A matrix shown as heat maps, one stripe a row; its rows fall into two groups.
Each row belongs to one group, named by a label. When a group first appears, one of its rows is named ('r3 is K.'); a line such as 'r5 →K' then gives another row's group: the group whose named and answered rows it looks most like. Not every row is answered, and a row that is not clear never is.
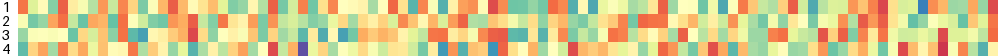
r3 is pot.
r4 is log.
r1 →pot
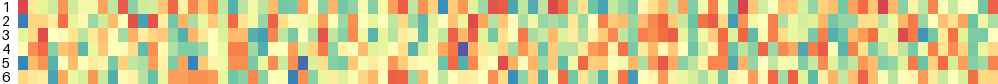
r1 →pot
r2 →log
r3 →log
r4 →log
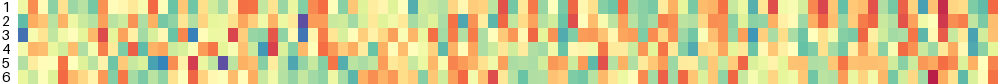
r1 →log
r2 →log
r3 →log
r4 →log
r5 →pot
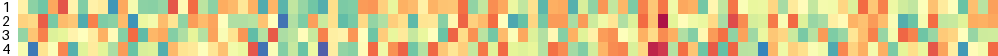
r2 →pot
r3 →log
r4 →pot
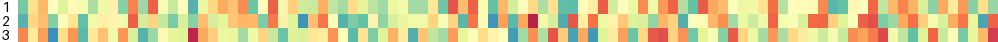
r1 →log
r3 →pot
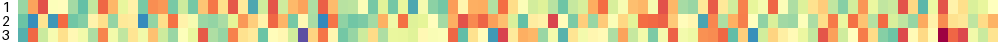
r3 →log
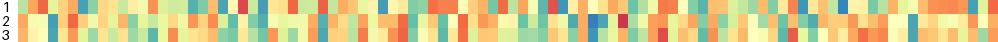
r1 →log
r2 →pot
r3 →pot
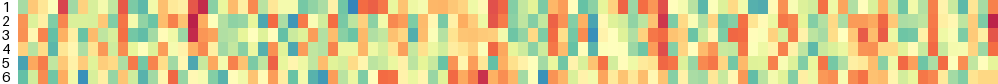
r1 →pot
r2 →pot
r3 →pot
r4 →pot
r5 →log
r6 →pot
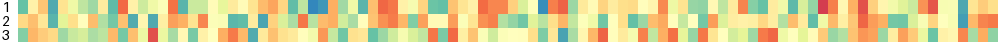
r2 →pot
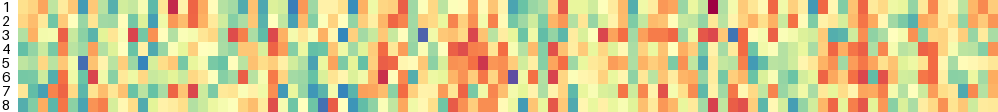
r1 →pot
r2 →pot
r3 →log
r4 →pot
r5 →pot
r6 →pot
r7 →pot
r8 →pot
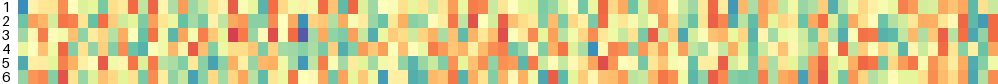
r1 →log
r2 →log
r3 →log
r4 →pot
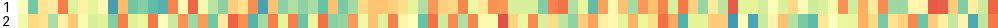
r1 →pot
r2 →log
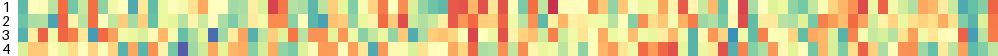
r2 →pot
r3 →log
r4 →log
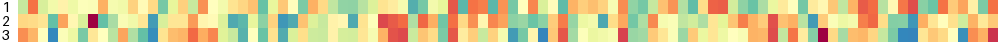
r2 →pot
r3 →pot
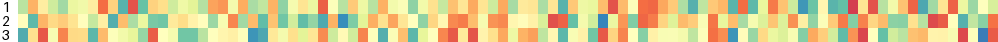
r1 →log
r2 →pot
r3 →log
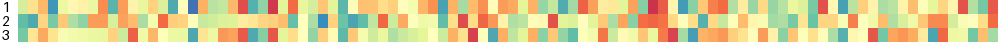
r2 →pot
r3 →log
